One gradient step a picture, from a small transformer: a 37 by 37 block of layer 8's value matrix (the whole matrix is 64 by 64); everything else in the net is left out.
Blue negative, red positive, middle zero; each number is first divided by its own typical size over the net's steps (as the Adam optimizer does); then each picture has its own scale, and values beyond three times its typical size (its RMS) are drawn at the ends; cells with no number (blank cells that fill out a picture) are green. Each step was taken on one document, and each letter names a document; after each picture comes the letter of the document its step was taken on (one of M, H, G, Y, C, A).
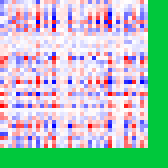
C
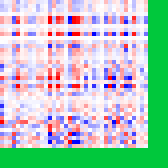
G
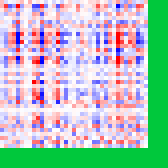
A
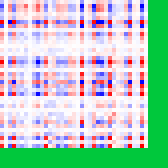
C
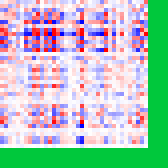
A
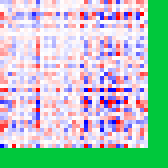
C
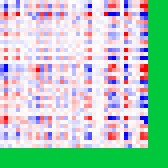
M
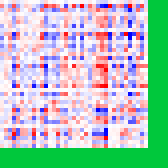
A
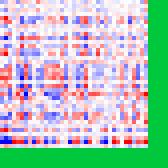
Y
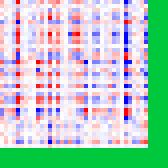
G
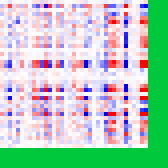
M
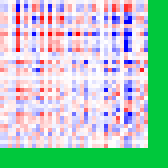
G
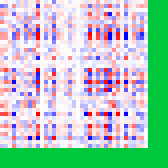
C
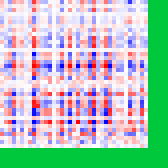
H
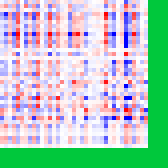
G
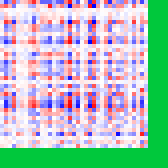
H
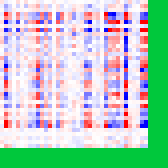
M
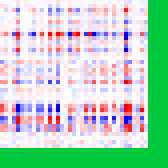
G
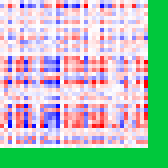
Y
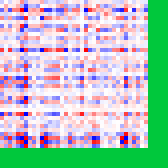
Y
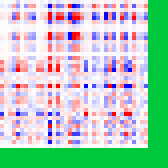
G
